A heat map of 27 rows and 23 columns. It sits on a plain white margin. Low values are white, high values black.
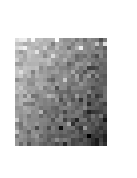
Neither half mirrors the other. There are no regular stripes. The values follow a bell shape. The texture is fine-grained noise. No row or column stands out. There is an overall slope up to the bottom right. The bottom right is the ninth with the highest average. The ninth with the lowest average is the top left.
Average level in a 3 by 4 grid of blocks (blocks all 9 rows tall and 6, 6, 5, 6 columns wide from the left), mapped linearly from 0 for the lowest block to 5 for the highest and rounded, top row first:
0123
1234
2345
